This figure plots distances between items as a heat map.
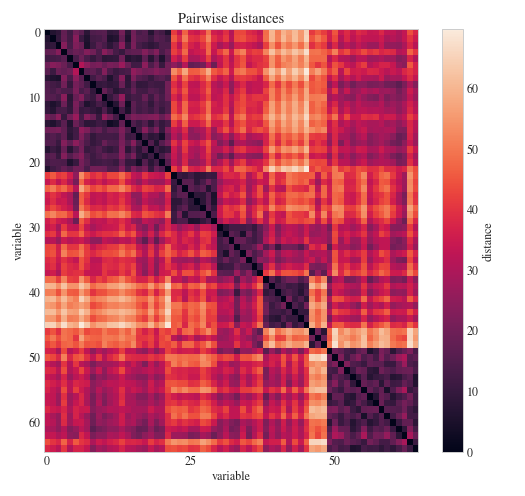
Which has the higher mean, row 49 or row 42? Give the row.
42
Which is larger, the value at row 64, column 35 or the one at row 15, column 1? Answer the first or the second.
the first
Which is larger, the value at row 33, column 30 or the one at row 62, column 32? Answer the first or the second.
the second
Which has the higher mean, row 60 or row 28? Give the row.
28
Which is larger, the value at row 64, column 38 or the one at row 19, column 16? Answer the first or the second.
the first
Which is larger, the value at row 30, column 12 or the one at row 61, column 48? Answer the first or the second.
the second
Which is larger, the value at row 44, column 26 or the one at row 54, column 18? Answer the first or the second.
the first
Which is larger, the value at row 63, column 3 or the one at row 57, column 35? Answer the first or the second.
the first
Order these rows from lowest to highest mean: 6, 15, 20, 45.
20, 15, 6, 45
